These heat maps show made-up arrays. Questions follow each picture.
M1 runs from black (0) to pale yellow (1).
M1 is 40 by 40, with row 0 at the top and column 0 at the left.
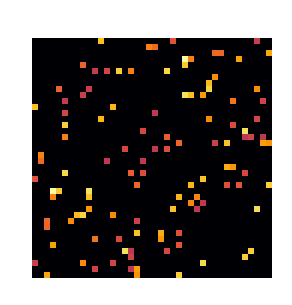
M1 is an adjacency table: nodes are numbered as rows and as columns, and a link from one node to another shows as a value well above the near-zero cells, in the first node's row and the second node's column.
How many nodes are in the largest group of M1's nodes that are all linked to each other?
3
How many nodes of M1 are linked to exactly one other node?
4
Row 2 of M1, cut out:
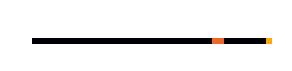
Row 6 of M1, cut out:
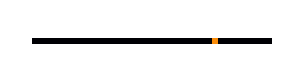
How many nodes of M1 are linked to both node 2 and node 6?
1
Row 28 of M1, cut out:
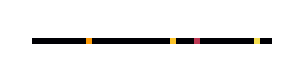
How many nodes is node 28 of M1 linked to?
4
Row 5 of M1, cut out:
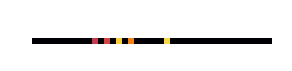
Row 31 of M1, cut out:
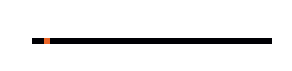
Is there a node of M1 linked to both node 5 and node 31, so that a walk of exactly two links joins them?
no
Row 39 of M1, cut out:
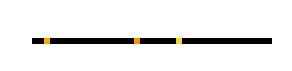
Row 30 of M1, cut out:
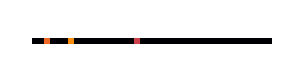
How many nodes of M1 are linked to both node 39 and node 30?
2
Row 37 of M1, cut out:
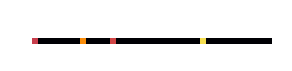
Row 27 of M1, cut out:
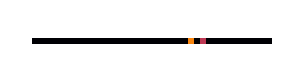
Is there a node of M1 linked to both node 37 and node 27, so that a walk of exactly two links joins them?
yes
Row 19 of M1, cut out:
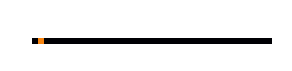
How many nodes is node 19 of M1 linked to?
1
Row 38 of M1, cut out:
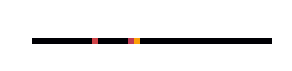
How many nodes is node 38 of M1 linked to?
3
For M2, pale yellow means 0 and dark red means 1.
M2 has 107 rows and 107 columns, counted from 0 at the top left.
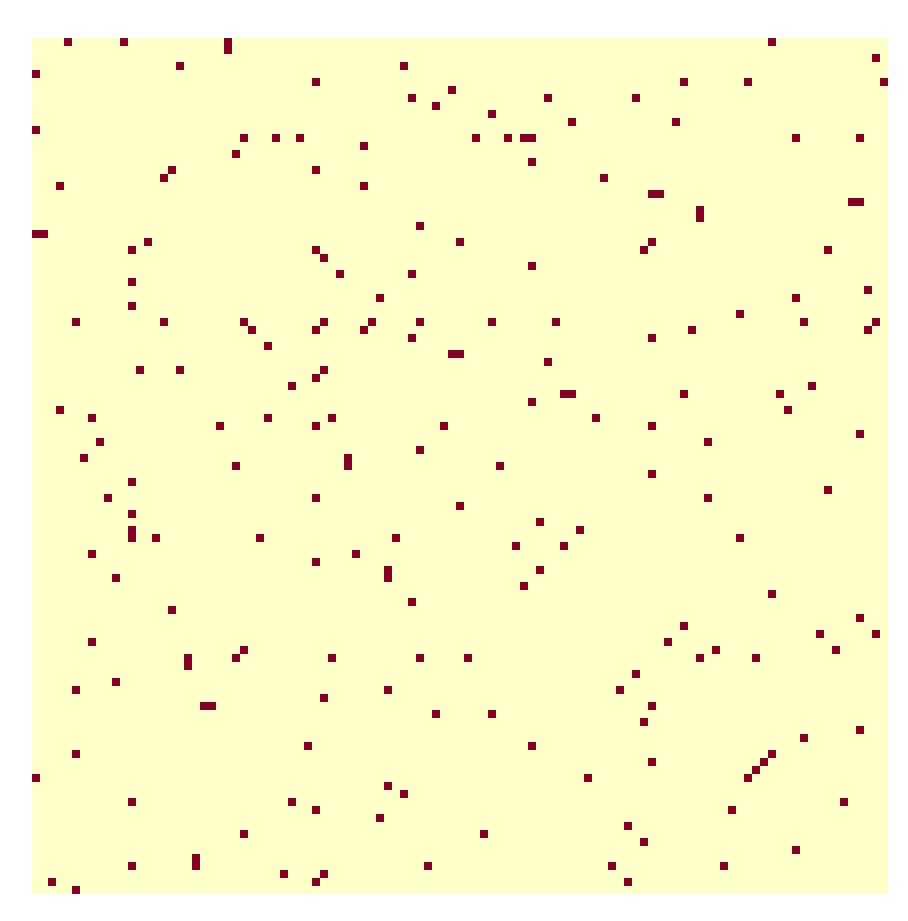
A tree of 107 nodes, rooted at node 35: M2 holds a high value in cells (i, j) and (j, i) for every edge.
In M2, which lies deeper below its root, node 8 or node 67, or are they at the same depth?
the same depth
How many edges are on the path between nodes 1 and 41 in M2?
8
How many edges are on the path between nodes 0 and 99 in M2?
6
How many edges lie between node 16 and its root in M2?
1
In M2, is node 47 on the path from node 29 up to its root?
yes
